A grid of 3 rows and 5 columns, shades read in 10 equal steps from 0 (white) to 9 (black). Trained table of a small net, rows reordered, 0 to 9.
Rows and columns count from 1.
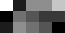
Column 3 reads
4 6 5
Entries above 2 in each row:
3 5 5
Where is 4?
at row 1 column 3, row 1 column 4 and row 3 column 2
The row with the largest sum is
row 2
